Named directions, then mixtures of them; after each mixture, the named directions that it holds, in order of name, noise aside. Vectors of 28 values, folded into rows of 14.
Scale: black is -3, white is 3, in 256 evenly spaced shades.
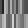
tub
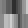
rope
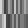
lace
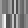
lace, tub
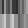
rope, tub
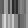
rope, tub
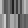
lace, rope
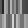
tub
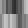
rope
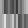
lace, rope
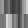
rope, tub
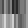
rope, tub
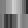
rope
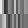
lace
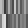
lace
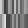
lace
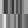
lace, rope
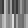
rope, tub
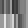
rope, tub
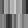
rope, tub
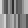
lace, rope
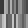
tub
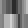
rope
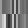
lace, tub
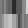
rope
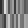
lace
